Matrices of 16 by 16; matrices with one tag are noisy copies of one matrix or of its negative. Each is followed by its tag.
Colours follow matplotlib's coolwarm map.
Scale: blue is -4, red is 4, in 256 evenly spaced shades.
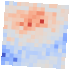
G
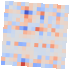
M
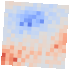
G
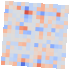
M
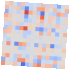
M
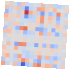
M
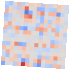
M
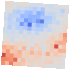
G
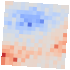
G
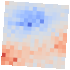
G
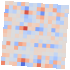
M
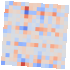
M
